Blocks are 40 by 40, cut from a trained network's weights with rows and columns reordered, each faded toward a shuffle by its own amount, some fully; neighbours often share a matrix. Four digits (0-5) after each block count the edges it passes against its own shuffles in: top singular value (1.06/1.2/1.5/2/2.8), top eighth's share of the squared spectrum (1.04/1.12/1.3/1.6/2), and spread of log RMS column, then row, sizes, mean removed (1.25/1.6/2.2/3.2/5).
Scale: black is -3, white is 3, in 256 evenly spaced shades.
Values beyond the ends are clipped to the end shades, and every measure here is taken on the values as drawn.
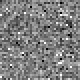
2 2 1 0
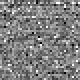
2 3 2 0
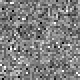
0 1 0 0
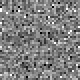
1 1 0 0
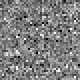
0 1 1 0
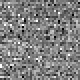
2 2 1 0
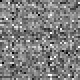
2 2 1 0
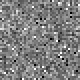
0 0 0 0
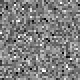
0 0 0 0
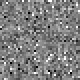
1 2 1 0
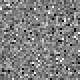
0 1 0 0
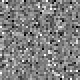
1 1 1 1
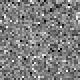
1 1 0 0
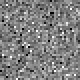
0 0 0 0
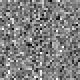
2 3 1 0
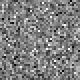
0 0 0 0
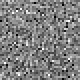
1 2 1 0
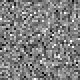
1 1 0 0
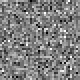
2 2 1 0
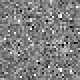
1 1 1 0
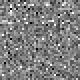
1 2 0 0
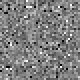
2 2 0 0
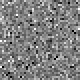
0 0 0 0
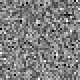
0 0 0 0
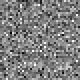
2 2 0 0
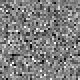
1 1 0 1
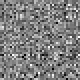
3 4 1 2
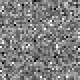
1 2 1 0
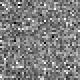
1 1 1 0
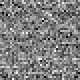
2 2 0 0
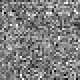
2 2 0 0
